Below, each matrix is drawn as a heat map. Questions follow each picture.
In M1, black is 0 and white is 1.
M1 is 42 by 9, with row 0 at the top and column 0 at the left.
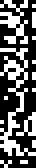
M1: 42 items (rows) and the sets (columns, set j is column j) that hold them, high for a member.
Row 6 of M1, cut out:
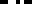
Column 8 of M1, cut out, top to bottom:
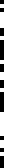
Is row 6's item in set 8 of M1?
yes
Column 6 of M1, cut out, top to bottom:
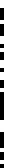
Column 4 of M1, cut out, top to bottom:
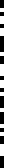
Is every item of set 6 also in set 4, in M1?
no
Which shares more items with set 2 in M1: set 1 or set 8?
set 8
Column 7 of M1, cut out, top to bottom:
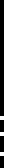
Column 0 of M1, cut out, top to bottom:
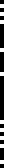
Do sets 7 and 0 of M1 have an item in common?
no
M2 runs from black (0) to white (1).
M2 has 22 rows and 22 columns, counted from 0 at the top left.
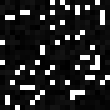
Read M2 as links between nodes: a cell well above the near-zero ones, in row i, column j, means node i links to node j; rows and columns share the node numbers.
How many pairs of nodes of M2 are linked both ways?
2
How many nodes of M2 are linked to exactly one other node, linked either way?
0
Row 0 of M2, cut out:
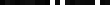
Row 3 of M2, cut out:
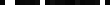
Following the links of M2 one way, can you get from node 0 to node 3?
yes
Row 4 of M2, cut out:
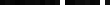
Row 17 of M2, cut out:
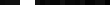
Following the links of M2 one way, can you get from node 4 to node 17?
yes
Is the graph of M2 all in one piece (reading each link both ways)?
yes
